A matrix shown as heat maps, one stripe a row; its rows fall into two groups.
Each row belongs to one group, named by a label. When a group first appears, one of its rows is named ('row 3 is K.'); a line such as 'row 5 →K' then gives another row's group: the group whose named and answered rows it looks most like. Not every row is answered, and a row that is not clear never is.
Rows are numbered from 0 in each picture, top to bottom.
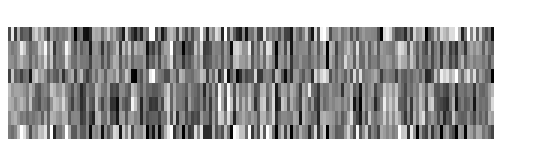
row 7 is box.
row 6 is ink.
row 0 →ink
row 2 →box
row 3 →ink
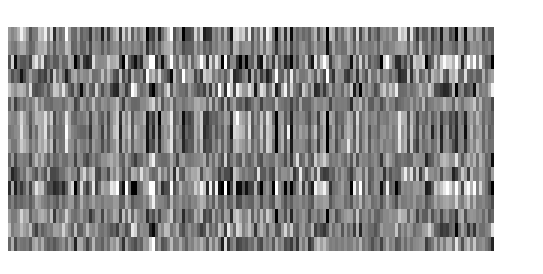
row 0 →box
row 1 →box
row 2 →ink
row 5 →ink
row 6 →box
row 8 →box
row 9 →ink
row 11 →ink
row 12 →ink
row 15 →ink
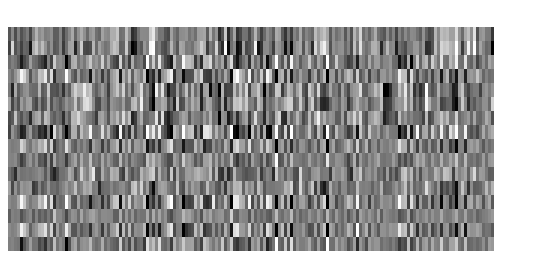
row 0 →ink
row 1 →ink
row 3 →box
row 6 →ink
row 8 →box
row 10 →ink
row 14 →box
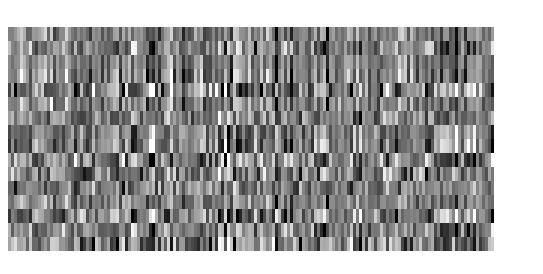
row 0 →box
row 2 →box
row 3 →box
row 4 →ink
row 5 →box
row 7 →ink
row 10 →ink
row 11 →ink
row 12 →box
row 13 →ink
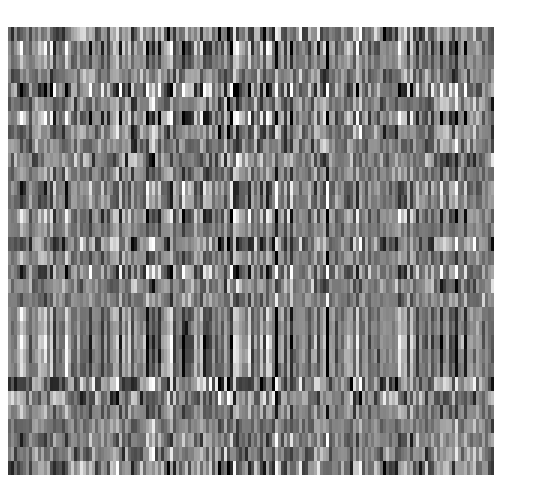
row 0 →ink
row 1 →box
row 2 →box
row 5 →ink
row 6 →box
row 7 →ink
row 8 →ink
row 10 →box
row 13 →box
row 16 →box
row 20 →box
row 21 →box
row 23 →box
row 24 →box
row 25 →ink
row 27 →box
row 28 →ink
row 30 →ink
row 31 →ink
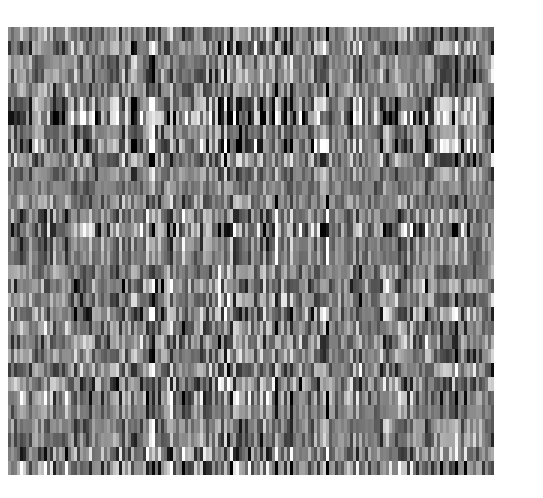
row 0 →box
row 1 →ink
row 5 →ink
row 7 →ink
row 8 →ink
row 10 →ink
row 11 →ink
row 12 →box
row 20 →ink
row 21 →box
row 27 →box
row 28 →ink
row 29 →ink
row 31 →box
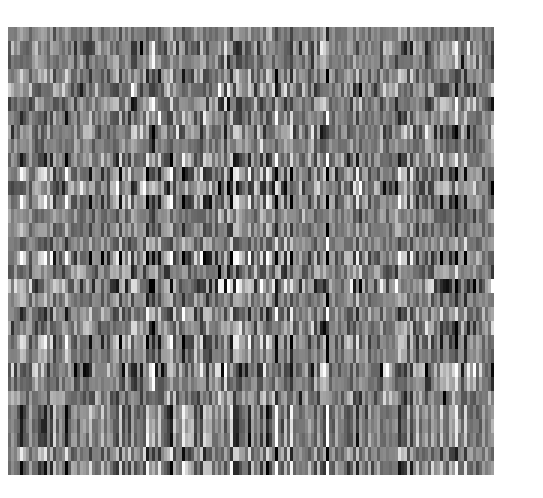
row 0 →box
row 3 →box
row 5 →ink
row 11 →ink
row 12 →box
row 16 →box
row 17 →ink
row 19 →box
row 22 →box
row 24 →ink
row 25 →ink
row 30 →box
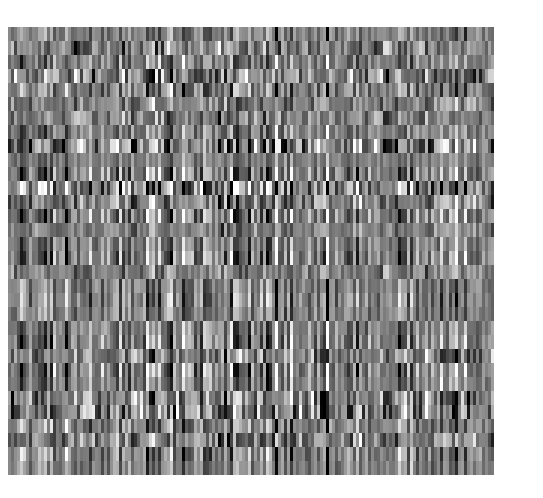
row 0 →box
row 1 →ink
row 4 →box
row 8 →ink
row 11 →box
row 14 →ink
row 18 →box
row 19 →box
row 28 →box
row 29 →ink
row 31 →box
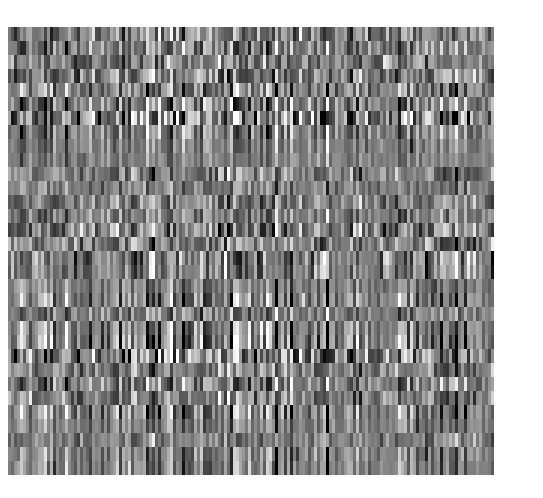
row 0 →ink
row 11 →box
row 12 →ink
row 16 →ink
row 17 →ink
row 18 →box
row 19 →box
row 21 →box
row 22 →box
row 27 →box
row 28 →box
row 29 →ink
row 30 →box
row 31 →box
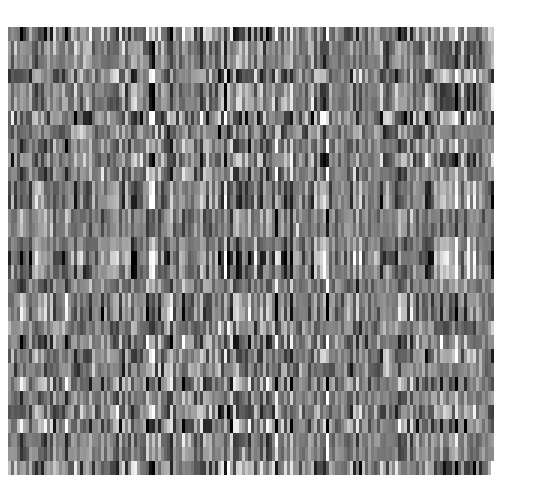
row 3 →ink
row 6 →ink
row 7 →ink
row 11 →ink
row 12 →ink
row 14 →box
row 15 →ink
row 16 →ink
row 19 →box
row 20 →box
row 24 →ink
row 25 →box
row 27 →ink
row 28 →box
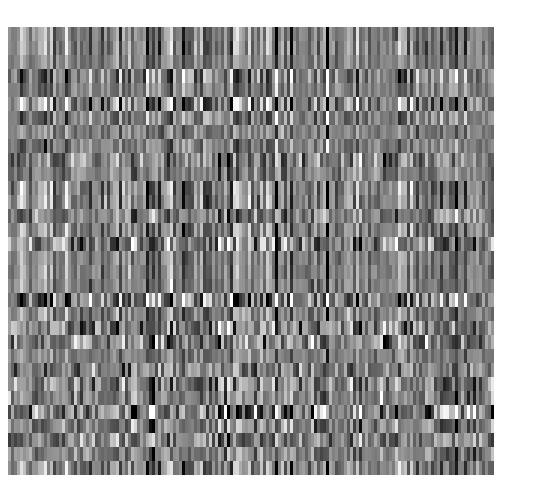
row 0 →box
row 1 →box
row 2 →box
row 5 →box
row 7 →box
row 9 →ink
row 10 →ink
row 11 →box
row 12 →box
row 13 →ink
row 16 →box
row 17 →box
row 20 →box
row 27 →ink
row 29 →ink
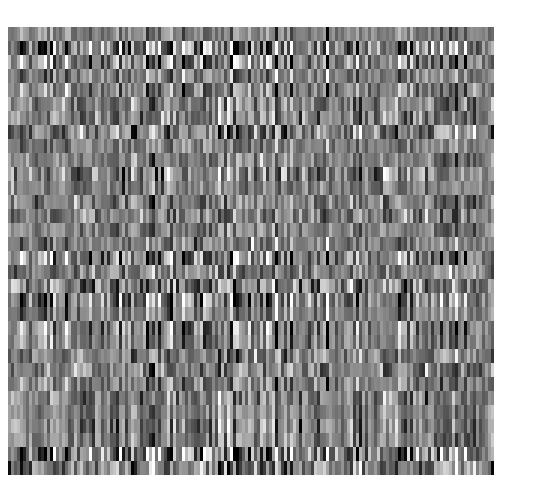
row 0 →box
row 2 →box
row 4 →box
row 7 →ink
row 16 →box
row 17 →ink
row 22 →box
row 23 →ink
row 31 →ink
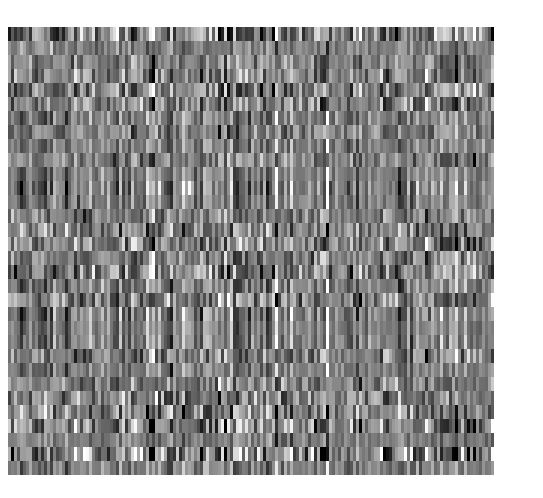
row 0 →ink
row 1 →box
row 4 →ink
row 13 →ink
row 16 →ink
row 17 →ink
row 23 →ink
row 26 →ink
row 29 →box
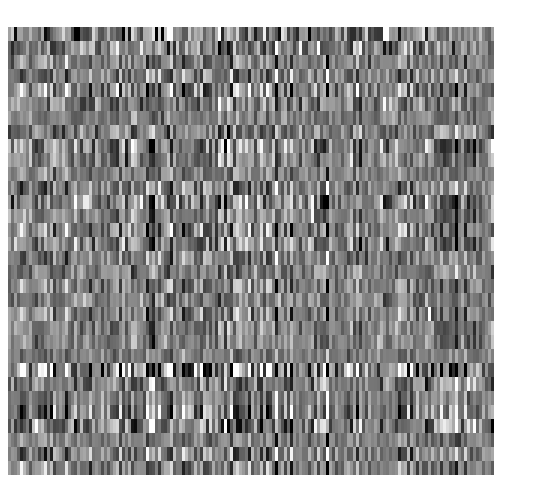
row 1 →ink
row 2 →box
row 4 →box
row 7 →ink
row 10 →box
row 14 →box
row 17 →ink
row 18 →box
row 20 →box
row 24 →box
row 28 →ink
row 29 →box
